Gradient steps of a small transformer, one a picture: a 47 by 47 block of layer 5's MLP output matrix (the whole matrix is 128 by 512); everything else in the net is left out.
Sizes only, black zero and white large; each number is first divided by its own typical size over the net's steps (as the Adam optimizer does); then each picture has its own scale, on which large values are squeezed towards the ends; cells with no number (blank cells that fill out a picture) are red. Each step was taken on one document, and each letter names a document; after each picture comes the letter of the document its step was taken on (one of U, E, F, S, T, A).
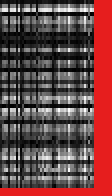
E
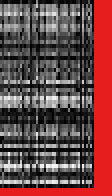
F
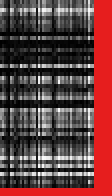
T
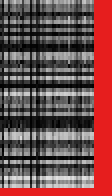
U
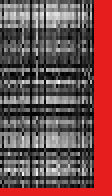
F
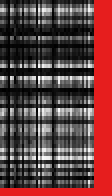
T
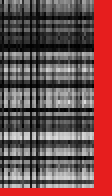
U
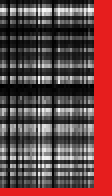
T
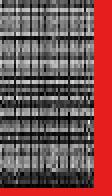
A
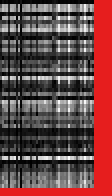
E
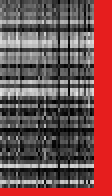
A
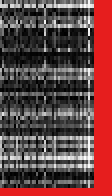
E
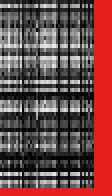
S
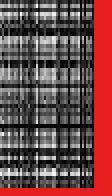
F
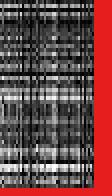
F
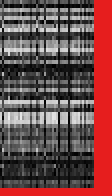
S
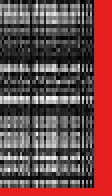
F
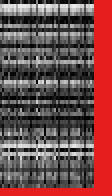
S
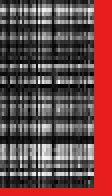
T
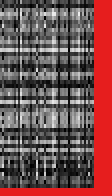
S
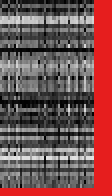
A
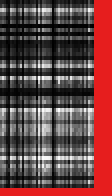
T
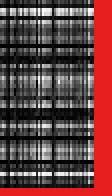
T
